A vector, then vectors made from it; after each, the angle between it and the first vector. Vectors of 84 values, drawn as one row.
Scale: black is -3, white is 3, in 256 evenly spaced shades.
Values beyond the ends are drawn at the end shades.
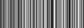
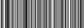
partly opposed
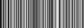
partly aligned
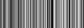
nearly parallel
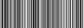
orthogonal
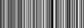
nearly parallel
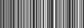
nearly parallel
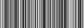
partly opposed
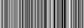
nearly opposite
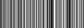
nearly parallel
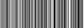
nearly opposite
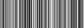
partly opposed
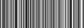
orthogonal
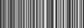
nearly parallel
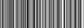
orthogonal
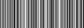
partly aligned
